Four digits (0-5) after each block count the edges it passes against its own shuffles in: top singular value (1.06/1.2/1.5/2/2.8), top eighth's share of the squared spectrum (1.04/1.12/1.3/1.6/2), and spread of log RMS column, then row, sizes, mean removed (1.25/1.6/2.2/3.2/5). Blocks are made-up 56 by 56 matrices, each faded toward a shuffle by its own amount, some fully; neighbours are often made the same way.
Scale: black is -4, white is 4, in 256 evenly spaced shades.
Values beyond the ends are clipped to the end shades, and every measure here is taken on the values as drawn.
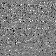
1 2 0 2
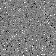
0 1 0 0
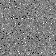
1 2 0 1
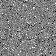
0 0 0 0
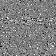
1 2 0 2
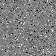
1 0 0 0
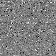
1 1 0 1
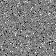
0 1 0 0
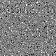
3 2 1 1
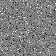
0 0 0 0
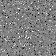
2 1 0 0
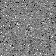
2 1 0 0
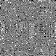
3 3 1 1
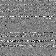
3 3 0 3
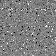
1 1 0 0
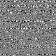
2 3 0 3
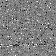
1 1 0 1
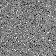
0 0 0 0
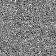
0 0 0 1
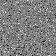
1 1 0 0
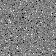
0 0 0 0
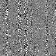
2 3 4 0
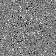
0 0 1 0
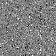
1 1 2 0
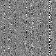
3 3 3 0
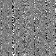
2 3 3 0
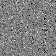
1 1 1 0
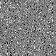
1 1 2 0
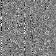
2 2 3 0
